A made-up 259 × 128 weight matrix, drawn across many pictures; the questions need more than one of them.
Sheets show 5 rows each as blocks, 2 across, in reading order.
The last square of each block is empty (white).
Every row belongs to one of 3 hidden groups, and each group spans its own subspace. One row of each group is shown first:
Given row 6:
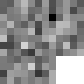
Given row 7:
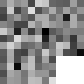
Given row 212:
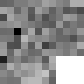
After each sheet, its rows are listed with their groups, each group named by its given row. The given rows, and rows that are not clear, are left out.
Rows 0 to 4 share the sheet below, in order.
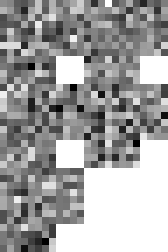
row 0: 6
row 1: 7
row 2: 7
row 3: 6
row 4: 212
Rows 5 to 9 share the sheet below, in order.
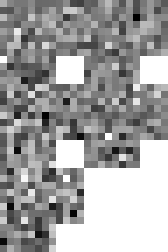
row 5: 212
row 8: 6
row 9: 6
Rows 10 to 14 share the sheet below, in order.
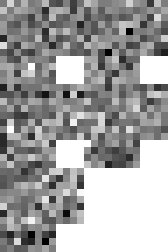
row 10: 7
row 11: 7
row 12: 6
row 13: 212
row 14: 7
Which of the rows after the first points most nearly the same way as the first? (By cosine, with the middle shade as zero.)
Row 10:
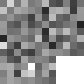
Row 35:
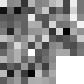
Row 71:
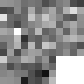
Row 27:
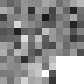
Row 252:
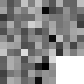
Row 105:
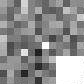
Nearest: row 27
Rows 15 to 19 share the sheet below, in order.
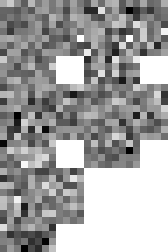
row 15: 7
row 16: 6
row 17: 212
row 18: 7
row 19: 212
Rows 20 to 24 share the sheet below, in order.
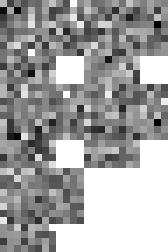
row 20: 7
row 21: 212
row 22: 6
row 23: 6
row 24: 6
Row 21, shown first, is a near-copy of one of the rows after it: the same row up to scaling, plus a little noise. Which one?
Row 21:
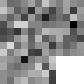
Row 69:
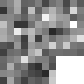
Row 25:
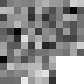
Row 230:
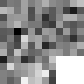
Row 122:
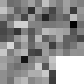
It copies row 122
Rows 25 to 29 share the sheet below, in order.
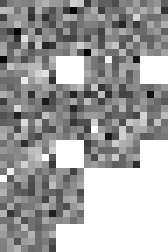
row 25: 212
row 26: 6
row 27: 212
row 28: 6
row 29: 7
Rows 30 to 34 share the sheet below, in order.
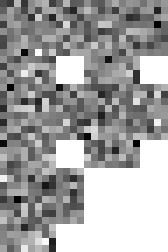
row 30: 6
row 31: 212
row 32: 7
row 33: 6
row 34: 212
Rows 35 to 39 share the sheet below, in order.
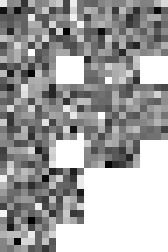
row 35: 7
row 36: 212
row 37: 6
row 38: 212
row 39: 7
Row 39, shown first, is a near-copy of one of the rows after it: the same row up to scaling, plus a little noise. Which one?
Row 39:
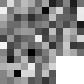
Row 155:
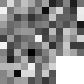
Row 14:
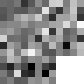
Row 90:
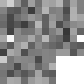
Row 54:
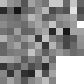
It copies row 155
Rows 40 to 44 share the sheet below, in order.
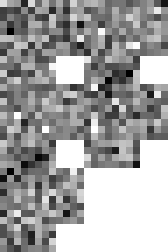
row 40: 7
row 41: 212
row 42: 212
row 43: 6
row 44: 7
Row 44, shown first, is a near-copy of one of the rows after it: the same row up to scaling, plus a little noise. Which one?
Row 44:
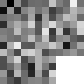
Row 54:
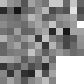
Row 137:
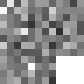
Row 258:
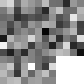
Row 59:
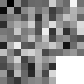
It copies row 59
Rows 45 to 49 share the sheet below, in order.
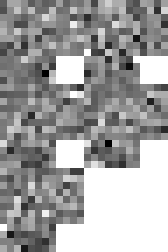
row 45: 212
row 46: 6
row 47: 212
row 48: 212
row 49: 212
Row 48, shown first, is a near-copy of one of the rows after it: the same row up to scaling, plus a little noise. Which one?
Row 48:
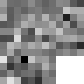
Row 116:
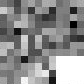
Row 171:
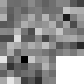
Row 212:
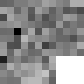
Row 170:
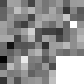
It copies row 171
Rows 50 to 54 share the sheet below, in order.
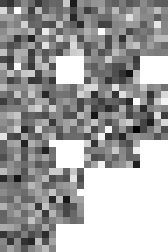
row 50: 7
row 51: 212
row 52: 6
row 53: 7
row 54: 7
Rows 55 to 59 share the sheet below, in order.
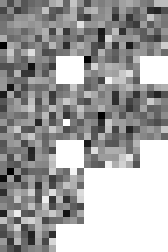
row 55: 7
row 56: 212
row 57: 7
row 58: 212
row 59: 7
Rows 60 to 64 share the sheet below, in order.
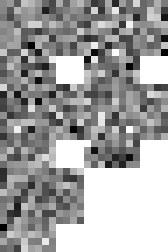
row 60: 6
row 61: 7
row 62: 7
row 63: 212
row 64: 212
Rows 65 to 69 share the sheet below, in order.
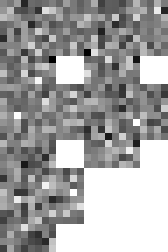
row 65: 6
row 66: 6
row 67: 212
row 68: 6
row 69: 212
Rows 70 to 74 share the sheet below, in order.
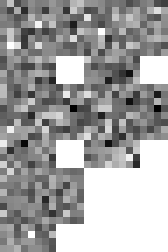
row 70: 6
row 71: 212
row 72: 212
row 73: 212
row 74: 7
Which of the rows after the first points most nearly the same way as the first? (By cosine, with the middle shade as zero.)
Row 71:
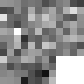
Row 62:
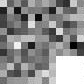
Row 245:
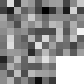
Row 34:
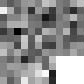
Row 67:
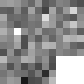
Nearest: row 67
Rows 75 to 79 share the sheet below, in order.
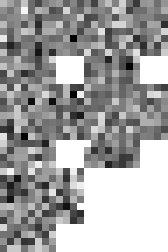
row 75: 6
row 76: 6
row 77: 6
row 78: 212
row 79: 7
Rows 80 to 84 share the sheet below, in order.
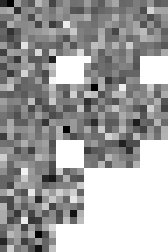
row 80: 6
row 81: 212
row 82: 6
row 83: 6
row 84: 6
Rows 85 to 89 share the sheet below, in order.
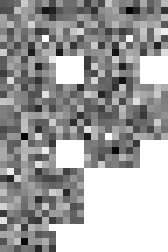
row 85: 6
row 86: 6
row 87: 6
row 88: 6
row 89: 6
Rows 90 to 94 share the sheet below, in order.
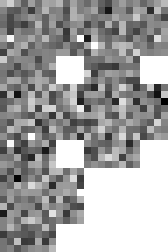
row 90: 7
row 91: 6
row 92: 7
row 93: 6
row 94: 7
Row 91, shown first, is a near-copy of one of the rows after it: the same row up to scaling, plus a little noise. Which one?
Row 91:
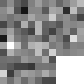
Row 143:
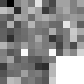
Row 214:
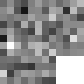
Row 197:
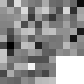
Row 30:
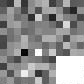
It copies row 214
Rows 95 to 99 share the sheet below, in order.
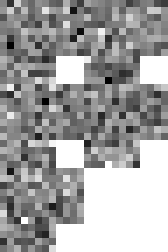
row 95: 6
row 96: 212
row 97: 6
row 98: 212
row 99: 6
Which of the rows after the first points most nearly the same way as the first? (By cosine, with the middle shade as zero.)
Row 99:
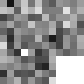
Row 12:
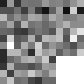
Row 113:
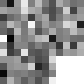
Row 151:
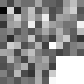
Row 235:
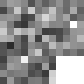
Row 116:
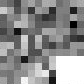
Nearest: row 113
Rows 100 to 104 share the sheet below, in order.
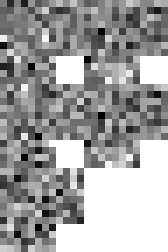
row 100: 7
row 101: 212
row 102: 6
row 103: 212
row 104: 7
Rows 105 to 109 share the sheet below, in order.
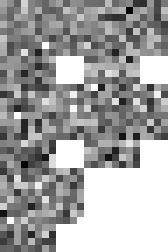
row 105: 6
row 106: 7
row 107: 212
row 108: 6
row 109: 7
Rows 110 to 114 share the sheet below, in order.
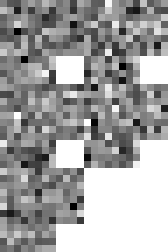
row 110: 212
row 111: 6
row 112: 212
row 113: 6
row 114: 6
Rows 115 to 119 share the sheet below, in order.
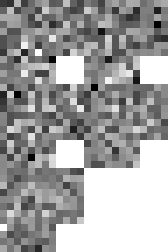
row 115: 6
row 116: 212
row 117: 7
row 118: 7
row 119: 212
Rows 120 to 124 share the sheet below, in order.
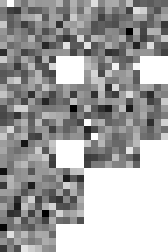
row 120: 7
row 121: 7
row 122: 212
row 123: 7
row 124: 212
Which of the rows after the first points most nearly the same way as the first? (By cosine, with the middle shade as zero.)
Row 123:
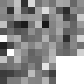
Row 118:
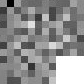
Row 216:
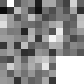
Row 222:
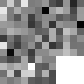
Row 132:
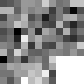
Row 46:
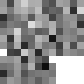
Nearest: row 216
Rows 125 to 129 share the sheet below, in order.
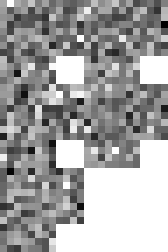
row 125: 7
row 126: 7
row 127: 6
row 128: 7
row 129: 7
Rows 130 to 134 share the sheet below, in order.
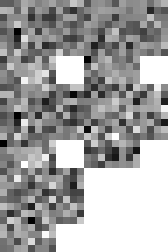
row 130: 212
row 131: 212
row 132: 212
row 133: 7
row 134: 7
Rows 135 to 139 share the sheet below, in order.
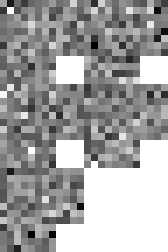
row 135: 7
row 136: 6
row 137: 7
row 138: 6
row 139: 7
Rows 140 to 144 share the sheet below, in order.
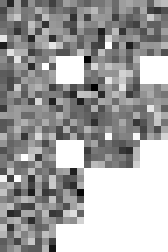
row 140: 7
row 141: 212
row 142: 6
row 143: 6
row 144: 7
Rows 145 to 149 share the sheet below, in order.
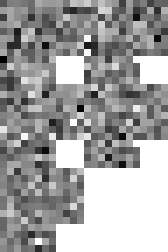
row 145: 212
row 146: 6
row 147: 6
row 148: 6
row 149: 6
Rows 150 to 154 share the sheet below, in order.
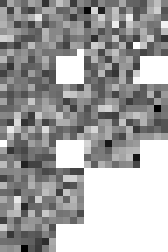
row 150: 7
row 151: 7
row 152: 212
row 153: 212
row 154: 212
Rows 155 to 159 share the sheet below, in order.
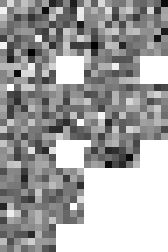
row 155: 7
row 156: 6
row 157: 7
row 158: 212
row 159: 6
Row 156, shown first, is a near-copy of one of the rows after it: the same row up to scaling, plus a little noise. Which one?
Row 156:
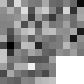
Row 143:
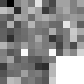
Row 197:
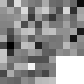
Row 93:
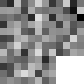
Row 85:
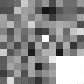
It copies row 197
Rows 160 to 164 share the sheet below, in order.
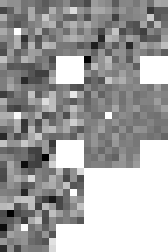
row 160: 212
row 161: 212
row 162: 212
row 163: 7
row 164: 212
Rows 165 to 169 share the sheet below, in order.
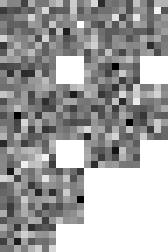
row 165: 7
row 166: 6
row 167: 212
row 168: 6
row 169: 6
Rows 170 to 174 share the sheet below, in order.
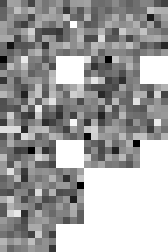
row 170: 212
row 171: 212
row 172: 6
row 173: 6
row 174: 6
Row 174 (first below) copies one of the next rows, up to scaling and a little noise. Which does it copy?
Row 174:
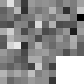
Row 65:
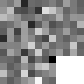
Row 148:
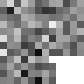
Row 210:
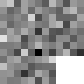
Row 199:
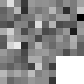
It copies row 199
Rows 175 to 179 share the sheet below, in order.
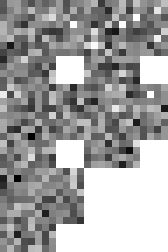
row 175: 212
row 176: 6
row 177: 7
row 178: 6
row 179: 7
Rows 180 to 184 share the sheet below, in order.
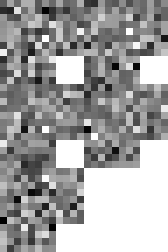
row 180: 6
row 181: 7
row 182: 212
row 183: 7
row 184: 6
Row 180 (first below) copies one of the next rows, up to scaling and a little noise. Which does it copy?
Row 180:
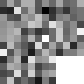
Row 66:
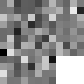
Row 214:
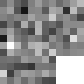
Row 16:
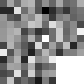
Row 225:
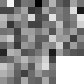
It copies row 16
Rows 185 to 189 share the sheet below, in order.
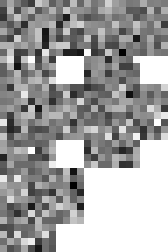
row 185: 7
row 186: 6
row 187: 6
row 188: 6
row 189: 7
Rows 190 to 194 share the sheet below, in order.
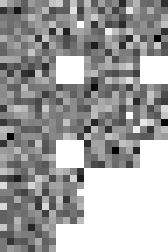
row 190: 7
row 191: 6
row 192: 7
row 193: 7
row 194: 7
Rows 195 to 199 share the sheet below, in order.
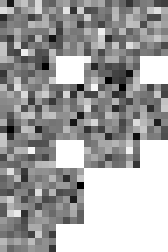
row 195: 6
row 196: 212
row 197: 6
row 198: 6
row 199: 6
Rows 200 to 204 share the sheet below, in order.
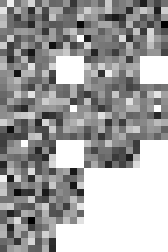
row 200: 7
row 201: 7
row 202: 212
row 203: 212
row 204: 7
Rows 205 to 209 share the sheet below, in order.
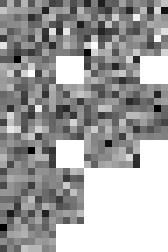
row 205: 7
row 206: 6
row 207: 6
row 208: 212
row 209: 212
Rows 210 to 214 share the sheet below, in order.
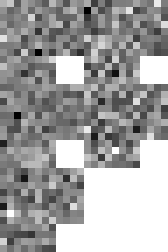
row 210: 6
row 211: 7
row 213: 7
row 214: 6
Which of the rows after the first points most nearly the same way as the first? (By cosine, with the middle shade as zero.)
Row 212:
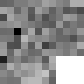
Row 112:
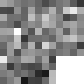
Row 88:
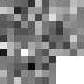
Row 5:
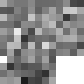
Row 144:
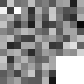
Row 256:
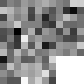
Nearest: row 256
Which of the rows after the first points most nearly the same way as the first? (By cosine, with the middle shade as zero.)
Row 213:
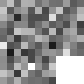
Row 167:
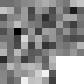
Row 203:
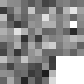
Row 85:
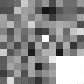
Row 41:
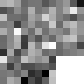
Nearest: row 167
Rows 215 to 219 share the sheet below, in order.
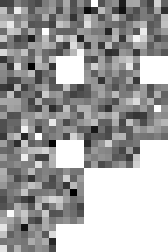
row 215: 7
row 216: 6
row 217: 6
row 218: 212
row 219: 212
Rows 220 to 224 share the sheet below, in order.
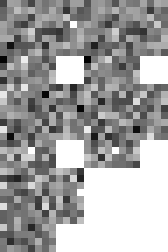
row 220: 212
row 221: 212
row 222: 7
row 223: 7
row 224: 7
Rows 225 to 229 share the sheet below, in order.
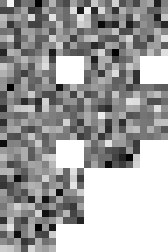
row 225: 6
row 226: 7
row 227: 7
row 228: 212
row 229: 7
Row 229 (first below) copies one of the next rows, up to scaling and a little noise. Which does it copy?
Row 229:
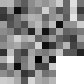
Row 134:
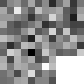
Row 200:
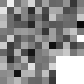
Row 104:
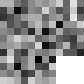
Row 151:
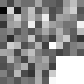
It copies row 104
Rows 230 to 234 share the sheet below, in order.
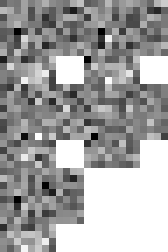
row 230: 212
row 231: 212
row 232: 6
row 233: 7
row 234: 212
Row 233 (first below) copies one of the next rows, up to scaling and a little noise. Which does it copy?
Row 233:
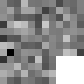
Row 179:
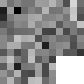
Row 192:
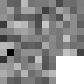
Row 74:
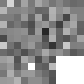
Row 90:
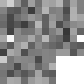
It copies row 192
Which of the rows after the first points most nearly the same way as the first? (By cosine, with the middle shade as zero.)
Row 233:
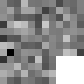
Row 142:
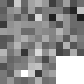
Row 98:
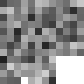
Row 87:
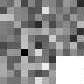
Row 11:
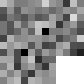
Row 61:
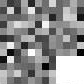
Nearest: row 61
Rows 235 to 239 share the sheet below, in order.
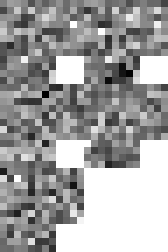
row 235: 212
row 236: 212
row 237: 7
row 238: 212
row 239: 7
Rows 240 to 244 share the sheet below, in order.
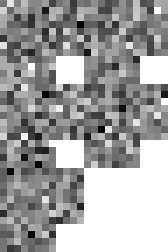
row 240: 7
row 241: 6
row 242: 6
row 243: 6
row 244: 7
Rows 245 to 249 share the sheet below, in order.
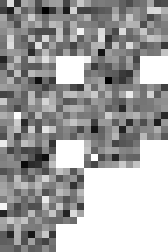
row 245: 6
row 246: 212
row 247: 212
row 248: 6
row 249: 7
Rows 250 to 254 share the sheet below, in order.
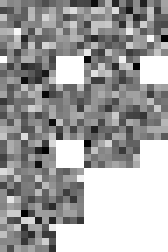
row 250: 212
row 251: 7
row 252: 6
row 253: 212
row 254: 6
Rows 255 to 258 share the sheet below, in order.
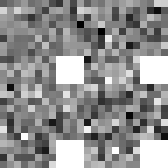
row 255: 7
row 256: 212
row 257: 6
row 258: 7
